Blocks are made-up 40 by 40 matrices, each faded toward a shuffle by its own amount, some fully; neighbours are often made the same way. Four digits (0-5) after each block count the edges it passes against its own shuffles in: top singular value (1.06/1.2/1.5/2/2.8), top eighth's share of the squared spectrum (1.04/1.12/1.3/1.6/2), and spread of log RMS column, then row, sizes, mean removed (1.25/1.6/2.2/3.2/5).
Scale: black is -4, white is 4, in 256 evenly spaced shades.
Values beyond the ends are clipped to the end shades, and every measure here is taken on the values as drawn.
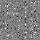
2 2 2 0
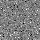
0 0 0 0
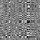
4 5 3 2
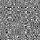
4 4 2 2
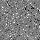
0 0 0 0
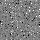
0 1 0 0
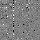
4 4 1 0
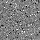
0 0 0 0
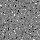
1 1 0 0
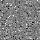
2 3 1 0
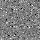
2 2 0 0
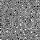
3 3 1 0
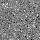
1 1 0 0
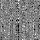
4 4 2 1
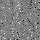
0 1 0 0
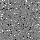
0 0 0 0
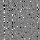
3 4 2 0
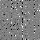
3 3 2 0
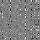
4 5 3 1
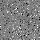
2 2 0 0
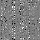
3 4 2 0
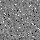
0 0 0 0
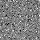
0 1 0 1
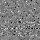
2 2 0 1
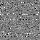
1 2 0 2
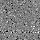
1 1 0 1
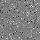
2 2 0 0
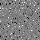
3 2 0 0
